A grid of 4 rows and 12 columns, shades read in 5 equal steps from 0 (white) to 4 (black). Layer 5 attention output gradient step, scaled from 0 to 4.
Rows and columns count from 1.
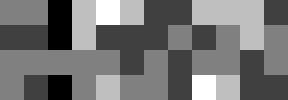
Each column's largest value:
3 3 4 2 3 3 3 3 3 2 3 3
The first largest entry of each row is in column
3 3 6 3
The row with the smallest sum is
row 1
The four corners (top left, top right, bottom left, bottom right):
2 3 2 3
